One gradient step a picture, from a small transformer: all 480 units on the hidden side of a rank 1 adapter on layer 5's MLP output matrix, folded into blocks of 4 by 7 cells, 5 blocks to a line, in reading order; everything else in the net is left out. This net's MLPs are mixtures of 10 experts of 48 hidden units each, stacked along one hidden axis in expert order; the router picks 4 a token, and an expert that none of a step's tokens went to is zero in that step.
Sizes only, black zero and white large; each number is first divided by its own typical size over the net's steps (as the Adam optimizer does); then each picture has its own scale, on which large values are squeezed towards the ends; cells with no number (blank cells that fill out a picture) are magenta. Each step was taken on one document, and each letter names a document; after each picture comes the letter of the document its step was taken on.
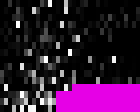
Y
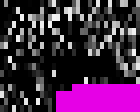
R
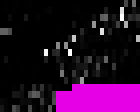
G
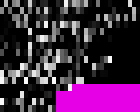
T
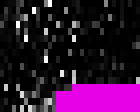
Y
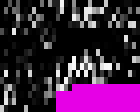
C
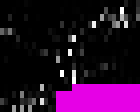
G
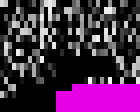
R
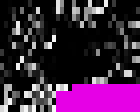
C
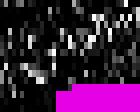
R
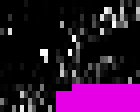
G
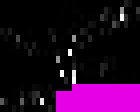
G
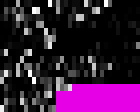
C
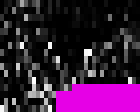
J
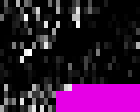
C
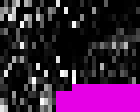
J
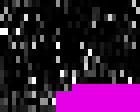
J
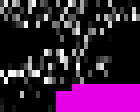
T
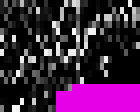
T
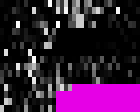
C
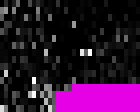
J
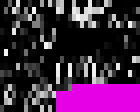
C
